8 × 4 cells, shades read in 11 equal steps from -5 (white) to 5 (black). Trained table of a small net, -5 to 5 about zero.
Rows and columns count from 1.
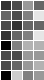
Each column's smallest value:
1 -3 -2 -4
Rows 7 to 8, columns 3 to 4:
-1 -2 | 0 -1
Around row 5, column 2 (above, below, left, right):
1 2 5 -2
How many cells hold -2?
3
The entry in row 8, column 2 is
-3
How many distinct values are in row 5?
3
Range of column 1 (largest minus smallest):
4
